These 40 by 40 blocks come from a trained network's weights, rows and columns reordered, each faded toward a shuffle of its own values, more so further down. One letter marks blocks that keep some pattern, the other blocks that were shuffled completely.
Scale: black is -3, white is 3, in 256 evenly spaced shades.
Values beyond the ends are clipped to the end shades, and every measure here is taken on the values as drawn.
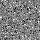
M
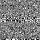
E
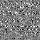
E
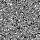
M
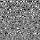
E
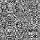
E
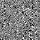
E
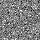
M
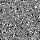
M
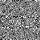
E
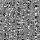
E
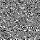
E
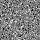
M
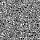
M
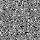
E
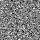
M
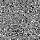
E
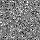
M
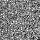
M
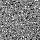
M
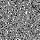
M
